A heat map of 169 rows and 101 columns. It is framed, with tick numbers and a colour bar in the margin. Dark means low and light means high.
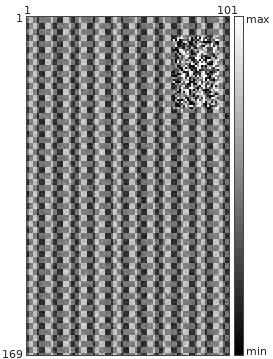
In the top right lies a patch that is rougher than the rest. No overall slope runs across the table. Values change most from cell to cell in the top right. Stripes running up and down repeat 12 times from left to right.
